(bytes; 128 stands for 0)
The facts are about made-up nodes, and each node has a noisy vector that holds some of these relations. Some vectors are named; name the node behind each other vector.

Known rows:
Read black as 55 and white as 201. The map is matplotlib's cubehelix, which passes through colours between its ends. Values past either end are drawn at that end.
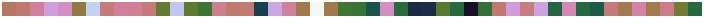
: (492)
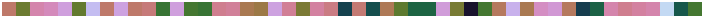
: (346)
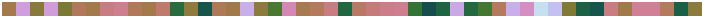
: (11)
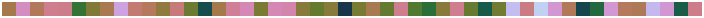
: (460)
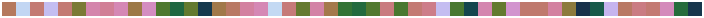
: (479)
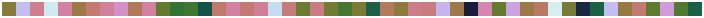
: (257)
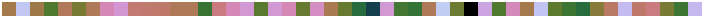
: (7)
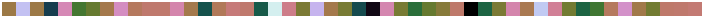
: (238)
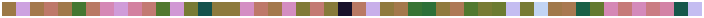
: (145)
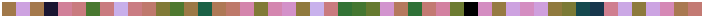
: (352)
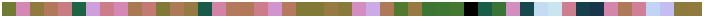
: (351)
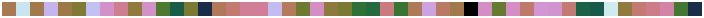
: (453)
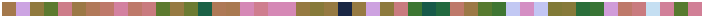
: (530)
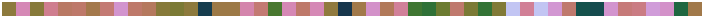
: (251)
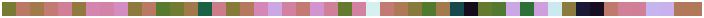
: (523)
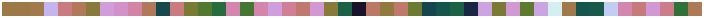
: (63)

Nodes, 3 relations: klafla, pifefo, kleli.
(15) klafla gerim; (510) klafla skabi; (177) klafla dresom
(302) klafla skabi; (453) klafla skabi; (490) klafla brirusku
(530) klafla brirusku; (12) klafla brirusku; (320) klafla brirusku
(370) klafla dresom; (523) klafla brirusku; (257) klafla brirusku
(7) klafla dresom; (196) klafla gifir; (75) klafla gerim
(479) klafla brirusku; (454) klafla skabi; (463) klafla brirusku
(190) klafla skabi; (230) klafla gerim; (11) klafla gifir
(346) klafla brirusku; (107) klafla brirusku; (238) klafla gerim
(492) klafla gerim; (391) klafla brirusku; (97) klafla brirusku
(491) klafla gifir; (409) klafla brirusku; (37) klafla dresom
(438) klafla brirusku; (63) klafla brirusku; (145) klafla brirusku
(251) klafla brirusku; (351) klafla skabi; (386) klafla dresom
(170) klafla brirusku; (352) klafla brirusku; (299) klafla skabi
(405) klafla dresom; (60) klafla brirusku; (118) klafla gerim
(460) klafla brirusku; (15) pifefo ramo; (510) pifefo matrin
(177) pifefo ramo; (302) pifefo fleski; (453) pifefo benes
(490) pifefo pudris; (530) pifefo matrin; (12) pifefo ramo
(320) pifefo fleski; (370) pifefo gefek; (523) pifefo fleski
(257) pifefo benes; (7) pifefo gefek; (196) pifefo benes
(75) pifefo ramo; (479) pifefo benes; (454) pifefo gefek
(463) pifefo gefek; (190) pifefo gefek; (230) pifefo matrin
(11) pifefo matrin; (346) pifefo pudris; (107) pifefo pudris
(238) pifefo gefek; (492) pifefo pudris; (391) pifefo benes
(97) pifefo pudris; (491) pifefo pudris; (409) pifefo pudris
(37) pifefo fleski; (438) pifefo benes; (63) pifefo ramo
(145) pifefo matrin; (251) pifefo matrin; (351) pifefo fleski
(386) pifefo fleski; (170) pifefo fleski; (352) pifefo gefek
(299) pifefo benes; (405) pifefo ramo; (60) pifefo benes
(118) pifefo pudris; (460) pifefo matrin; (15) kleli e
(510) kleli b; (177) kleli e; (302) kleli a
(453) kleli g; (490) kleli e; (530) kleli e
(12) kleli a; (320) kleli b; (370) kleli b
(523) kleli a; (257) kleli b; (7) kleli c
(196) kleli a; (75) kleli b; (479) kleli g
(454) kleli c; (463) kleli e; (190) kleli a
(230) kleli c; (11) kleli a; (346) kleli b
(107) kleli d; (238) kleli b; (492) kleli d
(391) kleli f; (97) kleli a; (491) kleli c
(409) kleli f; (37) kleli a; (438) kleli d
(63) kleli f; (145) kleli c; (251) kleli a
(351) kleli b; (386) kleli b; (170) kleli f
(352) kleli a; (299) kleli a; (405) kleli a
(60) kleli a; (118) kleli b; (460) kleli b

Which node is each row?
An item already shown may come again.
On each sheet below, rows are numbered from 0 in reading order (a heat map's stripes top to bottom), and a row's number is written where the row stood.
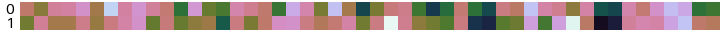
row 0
(107)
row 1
(523)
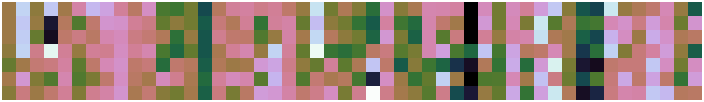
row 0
(299)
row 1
(454)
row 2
(190)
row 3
(438)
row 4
(170)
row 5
(370)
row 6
(523)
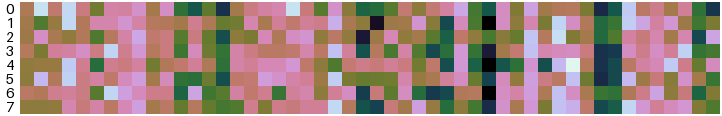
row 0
(479)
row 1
(405)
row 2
(145)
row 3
(97)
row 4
(386)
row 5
(60)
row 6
(491)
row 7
(12)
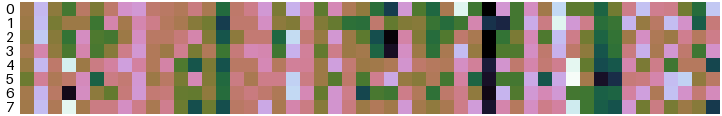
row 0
(7)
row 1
(510)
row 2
(238)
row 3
(370)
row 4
(196)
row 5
(320)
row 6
(463)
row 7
(196)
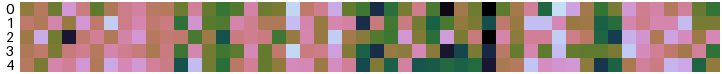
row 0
(75)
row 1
(490)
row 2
(190)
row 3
(15)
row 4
(409)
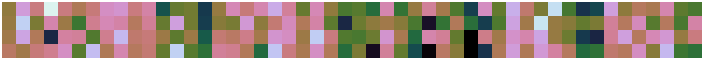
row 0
(391)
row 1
(230)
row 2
(352)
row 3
(118)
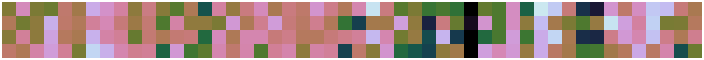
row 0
(302)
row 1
(177)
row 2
(37)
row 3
(491)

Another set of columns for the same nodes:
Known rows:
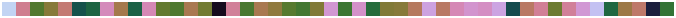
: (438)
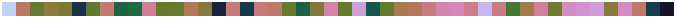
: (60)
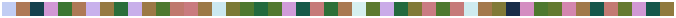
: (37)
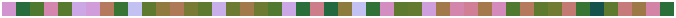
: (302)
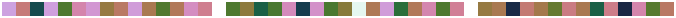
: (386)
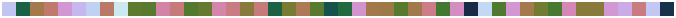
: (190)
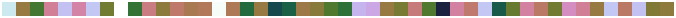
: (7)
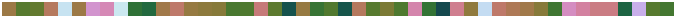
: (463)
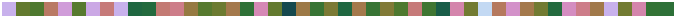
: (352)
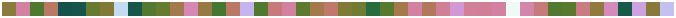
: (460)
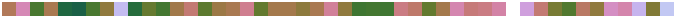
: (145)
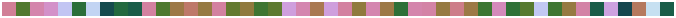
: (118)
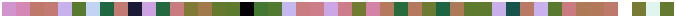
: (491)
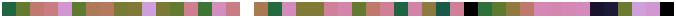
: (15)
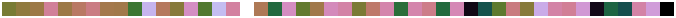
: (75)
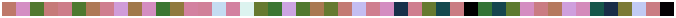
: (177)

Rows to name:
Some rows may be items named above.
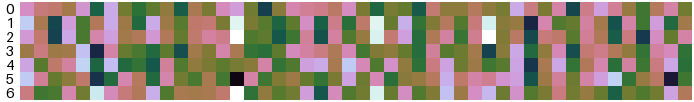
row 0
(409)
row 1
(37)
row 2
(386)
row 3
(490)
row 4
(492)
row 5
(438)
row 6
(351)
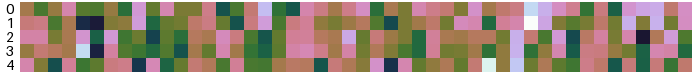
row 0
(230)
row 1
(251)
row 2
(346)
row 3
(490)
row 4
(523)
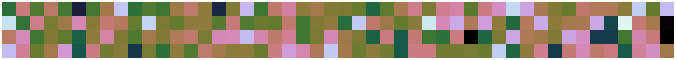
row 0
(530)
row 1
(453)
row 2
(12)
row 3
(107)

